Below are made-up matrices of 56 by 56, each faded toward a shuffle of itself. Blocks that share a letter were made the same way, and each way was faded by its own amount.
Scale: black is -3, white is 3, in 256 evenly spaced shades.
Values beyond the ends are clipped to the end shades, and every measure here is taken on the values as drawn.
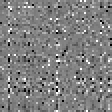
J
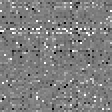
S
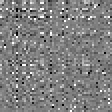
J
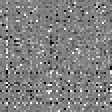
J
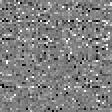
S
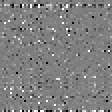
J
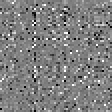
S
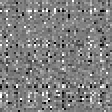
J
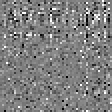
J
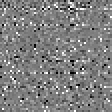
S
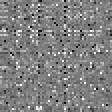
S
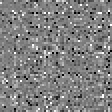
S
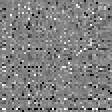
J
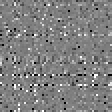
J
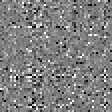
S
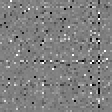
J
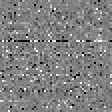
S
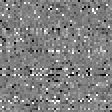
S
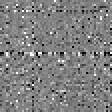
J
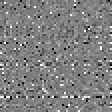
S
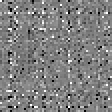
J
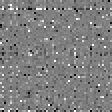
S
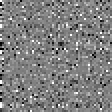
S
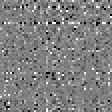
J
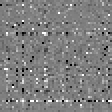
J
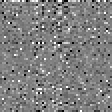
S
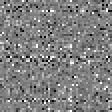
S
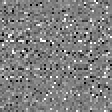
S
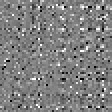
J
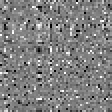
S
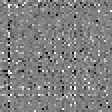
J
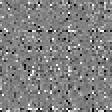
J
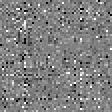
S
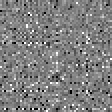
S
